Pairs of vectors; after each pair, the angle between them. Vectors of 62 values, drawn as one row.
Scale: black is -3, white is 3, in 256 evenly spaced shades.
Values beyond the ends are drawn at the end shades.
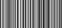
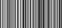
nearly parallel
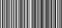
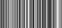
orthogonal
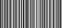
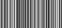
orthogonal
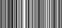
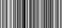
nearly opposite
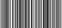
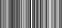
partly opposed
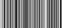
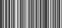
nearly opposite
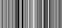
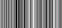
partly aligned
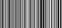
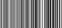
nearly opposite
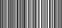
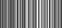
nearly parallel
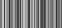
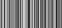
nearly parallel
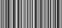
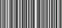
nearly opposite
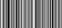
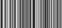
nearly opposite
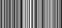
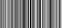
partly opposed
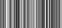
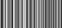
orthogonal
